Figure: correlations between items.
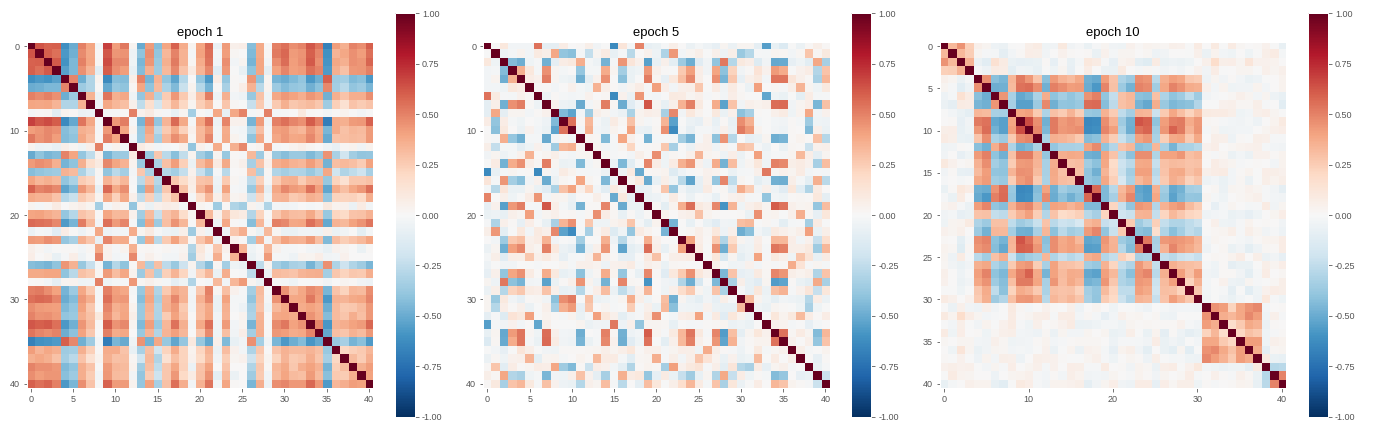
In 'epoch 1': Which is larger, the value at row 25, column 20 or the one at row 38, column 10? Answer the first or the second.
the second
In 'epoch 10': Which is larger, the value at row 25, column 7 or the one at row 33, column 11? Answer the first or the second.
the first
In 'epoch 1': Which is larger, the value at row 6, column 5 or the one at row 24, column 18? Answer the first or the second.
the second
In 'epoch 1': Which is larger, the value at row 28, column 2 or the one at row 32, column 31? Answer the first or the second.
the second
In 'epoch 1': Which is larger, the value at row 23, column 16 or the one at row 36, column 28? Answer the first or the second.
the first
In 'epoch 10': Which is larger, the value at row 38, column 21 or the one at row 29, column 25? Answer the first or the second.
the first
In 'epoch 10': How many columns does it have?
41
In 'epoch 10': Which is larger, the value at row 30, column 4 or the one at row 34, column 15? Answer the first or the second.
the first
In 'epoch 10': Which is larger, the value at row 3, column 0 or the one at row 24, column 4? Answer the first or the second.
the second
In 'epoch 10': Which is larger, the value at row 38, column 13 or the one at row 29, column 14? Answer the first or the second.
the second
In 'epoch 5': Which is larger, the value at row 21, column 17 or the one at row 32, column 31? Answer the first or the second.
the first
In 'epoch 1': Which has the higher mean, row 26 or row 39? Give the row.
39
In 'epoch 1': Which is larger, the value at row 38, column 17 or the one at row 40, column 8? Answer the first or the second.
the first
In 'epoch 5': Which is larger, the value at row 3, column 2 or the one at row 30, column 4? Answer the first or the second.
the second
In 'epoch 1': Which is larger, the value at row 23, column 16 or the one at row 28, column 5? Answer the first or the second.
the first
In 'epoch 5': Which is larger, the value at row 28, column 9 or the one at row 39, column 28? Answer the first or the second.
the second
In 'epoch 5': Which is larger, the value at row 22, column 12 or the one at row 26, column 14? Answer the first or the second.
the second
